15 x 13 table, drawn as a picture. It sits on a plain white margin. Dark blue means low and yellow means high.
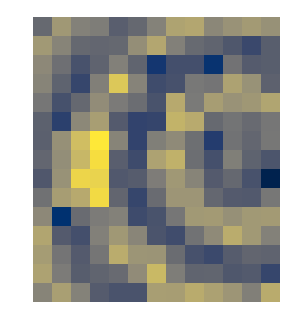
Odd patch: higher, in the middle left. Ninth with the lowest average: middle right. Rings: centred on the middle right. Slope: none. Histogram: bell-shaped.
